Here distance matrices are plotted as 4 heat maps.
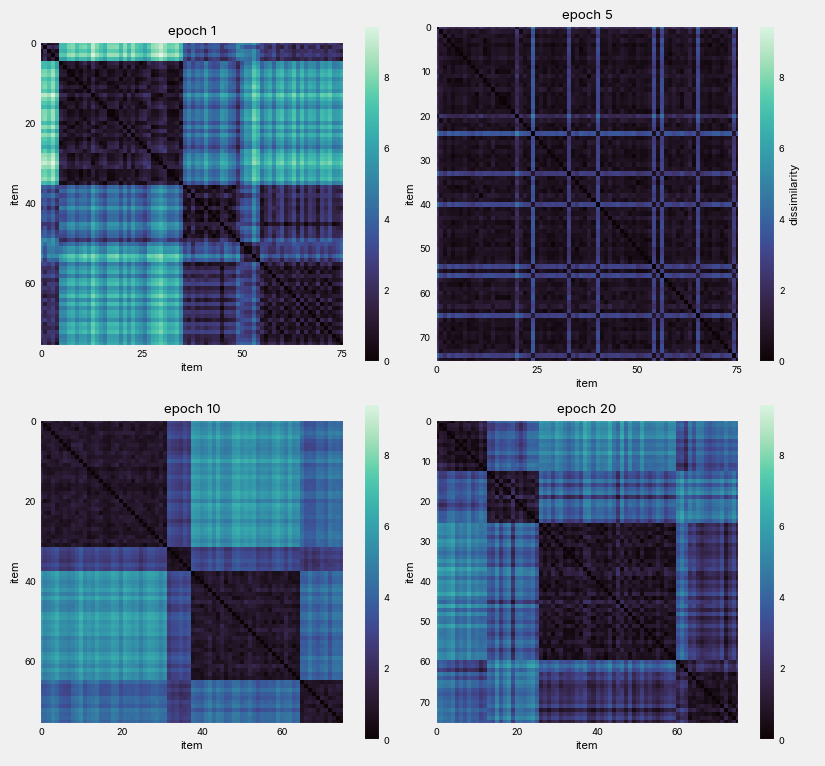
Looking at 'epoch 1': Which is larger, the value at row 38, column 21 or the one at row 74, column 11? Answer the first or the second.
the second
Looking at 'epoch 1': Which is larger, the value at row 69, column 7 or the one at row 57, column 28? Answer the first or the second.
the second
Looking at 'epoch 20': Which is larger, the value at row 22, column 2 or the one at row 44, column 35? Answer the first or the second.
the first
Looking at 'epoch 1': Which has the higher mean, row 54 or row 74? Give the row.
54
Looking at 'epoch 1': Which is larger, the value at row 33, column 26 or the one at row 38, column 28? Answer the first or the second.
the second
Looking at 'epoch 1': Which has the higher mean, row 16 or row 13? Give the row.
13
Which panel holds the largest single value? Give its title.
epoch 1
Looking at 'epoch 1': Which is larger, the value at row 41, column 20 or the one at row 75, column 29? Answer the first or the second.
the second
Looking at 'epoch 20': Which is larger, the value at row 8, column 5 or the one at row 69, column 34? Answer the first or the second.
the second
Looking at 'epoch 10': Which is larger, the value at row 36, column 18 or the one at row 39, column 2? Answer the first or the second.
the second
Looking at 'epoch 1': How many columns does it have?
76
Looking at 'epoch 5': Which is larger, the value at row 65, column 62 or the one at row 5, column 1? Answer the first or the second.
the first
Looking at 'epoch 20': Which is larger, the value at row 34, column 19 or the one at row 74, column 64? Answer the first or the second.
the first
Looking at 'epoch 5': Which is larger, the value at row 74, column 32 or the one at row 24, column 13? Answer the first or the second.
the second
